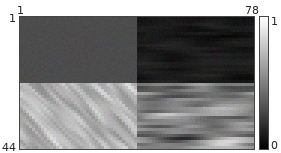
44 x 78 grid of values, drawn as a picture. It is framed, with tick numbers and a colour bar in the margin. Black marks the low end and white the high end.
It is made of 2 by 2 panels. Panel 1,1: low, flat. Panel 1,2: very low, streaked across, faint in contrast. Panel 2,1: high, slanting down to the right. Panel 2,2: middling, streaked across, strong in contrast.
